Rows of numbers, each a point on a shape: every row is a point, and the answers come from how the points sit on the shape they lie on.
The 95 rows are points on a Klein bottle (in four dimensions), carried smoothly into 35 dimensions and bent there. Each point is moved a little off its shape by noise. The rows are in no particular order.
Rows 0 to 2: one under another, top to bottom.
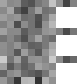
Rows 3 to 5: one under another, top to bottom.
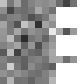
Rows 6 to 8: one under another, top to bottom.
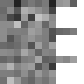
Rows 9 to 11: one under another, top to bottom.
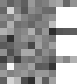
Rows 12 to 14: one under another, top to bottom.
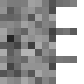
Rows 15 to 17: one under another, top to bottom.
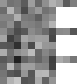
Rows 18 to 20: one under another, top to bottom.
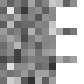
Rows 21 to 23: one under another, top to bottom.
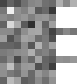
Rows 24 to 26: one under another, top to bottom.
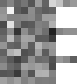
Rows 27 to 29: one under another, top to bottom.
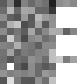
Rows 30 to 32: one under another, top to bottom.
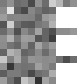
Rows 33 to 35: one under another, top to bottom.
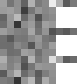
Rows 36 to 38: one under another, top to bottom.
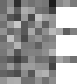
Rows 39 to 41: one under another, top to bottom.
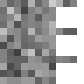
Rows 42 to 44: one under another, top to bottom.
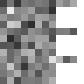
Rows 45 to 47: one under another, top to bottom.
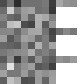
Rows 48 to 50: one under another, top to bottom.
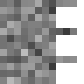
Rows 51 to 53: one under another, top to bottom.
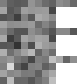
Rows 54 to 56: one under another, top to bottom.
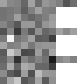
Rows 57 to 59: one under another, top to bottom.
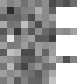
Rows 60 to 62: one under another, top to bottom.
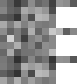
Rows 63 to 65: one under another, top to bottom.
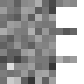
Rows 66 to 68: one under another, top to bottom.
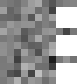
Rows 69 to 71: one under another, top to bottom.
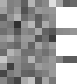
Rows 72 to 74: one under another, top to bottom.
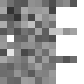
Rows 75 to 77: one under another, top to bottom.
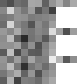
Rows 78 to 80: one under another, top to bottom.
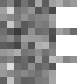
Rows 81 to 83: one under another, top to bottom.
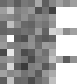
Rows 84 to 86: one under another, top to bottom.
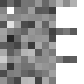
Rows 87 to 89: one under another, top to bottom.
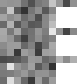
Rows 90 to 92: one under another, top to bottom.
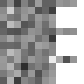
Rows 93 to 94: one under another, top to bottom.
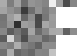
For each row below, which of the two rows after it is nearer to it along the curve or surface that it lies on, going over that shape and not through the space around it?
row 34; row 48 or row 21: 48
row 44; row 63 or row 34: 34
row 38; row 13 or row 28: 13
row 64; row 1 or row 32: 1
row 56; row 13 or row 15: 13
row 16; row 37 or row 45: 45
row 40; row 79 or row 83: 83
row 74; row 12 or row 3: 12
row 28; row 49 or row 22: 49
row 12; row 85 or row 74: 74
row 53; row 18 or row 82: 82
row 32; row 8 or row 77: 77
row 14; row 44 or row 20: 20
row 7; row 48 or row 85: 48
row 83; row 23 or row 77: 77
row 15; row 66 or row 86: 86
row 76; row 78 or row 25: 78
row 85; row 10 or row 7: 10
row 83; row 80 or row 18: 80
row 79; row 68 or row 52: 52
